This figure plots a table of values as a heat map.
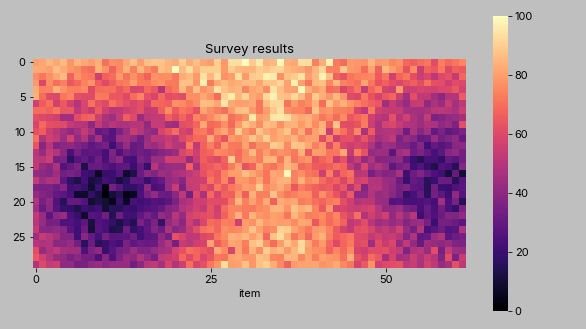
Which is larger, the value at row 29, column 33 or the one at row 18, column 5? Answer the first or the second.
the first
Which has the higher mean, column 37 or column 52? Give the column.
37
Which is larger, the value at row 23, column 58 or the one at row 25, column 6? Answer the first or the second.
the first
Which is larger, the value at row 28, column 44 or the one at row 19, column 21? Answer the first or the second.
the first
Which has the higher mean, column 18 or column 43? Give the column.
43
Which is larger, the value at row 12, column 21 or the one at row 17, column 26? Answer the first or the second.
the second
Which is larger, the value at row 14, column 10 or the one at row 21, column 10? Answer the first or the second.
the first
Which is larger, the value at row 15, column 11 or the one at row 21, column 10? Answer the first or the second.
the first
